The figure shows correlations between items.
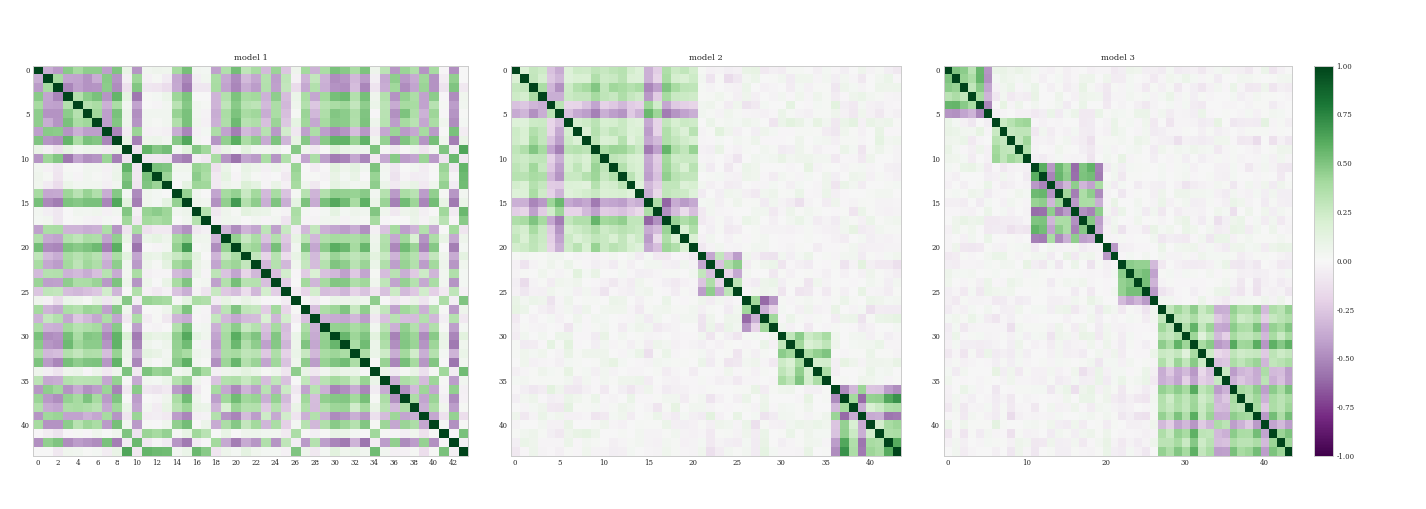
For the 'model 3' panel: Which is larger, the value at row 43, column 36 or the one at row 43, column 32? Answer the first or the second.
the first
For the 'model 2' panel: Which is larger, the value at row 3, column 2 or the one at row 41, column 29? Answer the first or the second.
the first
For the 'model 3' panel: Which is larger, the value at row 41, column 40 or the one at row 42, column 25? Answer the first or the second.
the second
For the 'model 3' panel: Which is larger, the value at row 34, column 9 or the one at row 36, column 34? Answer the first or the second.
the first
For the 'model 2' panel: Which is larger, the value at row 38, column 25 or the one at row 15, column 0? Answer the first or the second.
the first
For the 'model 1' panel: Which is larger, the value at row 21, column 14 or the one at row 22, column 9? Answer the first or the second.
the first
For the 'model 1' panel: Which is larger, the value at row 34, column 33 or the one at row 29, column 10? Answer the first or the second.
the first
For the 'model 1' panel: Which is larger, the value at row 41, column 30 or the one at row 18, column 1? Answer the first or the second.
the second
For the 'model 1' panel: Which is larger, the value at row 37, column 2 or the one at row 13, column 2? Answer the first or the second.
the second
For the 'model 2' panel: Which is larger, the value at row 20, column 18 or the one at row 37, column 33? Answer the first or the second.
the first
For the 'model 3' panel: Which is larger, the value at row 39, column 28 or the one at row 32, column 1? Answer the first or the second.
the first
